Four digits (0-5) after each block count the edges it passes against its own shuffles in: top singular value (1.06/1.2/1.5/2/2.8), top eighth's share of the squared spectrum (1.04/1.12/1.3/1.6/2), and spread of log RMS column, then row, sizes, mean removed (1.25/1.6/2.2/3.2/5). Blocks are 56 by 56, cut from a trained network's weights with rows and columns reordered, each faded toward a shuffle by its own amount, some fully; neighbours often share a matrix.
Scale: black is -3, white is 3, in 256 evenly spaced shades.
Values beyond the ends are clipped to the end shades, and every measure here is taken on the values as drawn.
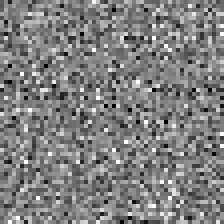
2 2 0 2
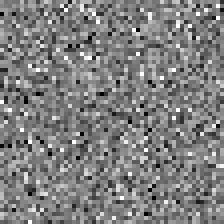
0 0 0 0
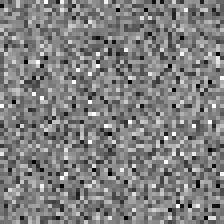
0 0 0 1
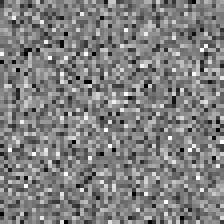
0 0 0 0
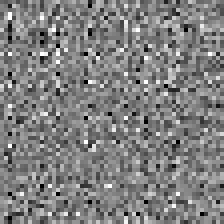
3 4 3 2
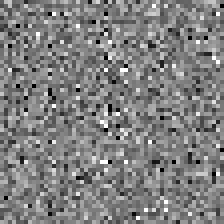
2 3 2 1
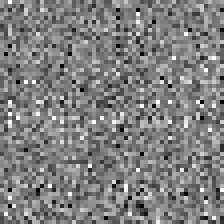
2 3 2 2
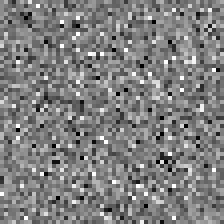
0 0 0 0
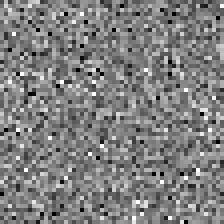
1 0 0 0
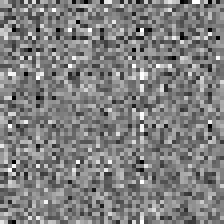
3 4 2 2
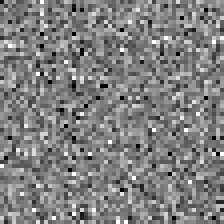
1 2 1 0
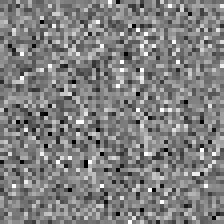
1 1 0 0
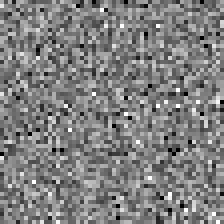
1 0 0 0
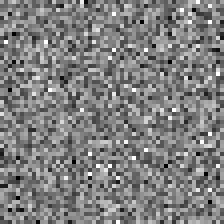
0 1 0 0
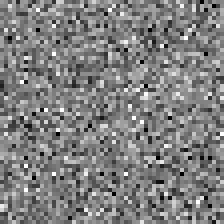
1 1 0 0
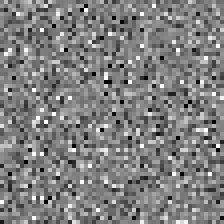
0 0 0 0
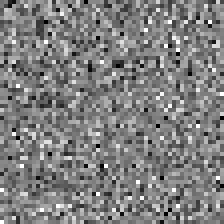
3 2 0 1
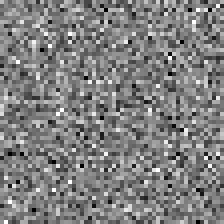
2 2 0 1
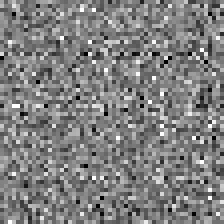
2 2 0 1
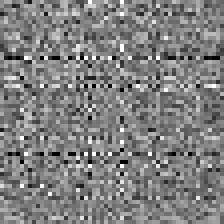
4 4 2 3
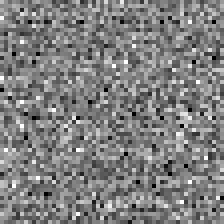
2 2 0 1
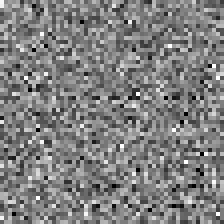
2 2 0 1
